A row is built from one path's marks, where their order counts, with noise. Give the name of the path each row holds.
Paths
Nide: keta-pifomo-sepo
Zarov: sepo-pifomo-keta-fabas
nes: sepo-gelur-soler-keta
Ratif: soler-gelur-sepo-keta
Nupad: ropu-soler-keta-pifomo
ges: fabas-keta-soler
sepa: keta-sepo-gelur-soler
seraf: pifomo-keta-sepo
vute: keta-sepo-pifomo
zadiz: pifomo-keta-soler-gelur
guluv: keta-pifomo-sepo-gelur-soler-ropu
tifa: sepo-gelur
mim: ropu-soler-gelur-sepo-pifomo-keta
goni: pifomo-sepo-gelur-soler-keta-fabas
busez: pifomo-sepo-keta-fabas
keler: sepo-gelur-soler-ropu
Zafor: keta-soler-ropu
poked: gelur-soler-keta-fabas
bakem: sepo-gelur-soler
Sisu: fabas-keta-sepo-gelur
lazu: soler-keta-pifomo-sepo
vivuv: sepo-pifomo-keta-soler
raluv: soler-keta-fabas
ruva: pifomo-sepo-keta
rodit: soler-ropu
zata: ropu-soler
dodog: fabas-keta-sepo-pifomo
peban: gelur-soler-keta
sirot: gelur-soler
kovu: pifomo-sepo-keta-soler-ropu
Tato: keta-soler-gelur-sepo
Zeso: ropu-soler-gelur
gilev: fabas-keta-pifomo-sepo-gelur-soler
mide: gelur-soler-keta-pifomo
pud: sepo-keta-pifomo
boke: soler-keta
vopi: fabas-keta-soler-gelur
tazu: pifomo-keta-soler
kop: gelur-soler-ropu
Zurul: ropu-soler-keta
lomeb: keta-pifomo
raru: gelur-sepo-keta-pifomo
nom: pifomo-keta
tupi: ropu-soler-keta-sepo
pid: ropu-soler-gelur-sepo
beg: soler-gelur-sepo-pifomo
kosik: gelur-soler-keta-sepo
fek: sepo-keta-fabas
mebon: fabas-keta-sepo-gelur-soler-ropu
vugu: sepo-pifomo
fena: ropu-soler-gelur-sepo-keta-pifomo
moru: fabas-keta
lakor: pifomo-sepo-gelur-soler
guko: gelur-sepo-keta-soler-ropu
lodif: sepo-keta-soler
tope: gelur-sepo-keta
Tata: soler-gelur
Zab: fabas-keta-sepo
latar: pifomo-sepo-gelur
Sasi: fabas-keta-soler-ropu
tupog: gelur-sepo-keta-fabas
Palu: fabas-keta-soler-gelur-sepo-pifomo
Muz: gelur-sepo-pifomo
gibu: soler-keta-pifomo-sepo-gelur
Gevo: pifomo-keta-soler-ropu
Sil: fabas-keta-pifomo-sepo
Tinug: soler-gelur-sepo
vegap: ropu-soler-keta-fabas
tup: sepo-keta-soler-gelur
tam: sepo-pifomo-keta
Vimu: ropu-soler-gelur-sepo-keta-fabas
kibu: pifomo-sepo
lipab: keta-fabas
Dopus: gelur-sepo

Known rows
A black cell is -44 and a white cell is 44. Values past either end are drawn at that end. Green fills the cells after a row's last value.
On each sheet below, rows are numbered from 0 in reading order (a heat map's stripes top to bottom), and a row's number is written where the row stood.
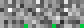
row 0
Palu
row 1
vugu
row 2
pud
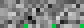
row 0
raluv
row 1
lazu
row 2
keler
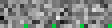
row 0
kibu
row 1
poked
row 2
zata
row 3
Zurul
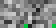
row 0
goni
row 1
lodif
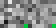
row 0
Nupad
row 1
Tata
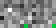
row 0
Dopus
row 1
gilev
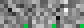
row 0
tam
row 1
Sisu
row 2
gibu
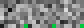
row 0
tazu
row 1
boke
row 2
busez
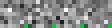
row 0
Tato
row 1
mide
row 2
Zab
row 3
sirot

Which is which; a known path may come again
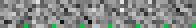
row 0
poked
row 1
tifa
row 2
mim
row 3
tupi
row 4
vugu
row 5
dodog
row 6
tam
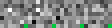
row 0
Dopus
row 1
raru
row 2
kibu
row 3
Zurul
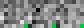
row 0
gilev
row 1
lodif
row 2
vopi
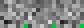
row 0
busez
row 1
sirot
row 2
fek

